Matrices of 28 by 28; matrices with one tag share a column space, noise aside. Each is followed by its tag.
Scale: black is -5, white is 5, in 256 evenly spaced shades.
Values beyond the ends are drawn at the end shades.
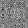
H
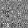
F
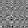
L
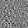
F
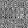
H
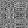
H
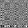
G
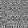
L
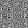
H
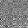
G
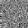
F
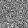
F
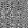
H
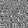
F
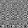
G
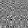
L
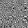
L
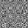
F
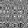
F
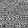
G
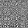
G
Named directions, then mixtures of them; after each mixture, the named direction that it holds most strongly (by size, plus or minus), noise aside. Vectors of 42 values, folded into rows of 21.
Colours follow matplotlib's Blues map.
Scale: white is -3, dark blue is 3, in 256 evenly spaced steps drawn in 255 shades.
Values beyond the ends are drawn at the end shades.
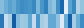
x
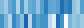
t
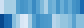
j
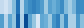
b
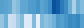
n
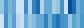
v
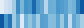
j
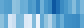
n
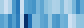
b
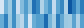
v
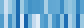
b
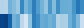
j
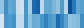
v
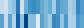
b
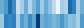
n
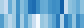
b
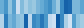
t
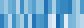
t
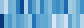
v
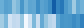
n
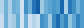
v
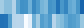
j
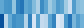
x
